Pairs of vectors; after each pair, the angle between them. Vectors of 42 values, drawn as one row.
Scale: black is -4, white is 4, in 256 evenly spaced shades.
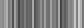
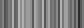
nearly opposite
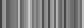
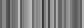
nearly parallel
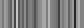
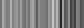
orthogonal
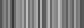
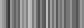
orthogonal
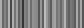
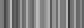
orthogonal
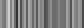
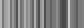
partly aligned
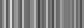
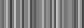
partly opposed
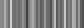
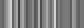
partly aligned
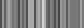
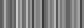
partly opposed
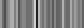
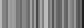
partly aligned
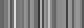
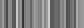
orthogonal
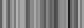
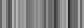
nearly parallel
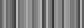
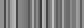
nearly opposite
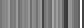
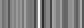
partly aligned
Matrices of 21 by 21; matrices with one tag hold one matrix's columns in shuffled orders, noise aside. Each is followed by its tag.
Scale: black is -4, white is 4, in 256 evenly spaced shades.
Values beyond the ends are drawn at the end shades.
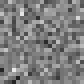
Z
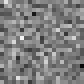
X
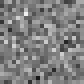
Z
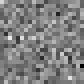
X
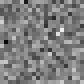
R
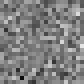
Z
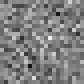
X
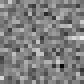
X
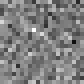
R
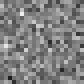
Z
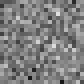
Z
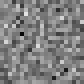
Z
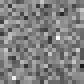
X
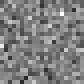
Z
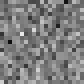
R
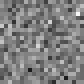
Z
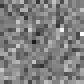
R
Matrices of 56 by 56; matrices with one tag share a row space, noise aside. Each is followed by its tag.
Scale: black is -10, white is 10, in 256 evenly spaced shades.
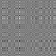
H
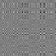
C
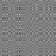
H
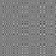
C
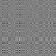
H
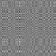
H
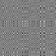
C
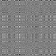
H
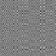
C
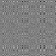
C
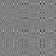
C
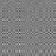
H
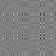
C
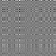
H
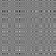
H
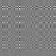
H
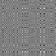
C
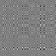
C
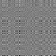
H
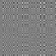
C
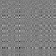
H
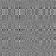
H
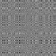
H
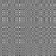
H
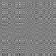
H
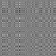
H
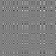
C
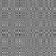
H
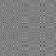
C
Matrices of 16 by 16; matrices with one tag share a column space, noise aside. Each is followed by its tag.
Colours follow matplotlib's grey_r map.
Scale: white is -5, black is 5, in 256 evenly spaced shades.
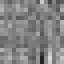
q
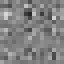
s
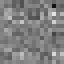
s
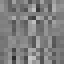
q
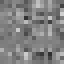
s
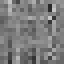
q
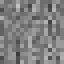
q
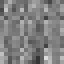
q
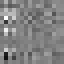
s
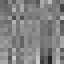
q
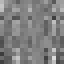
q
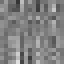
q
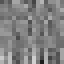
q
